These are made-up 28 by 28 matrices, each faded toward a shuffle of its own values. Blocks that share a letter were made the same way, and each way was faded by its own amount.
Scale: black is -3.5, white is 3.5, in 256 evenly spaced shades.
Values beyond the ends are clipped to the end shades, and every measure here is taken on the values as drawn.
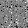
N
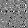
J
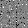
N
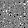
N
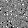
N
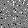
N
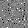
J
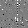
J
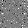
N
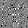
J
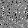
N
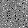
N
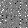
N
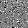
N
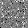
N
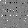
J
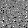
N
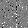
N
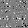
J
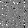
N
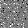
N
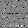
J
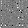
J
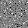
N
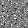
N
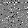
J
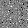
N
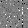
N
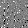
J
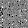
N
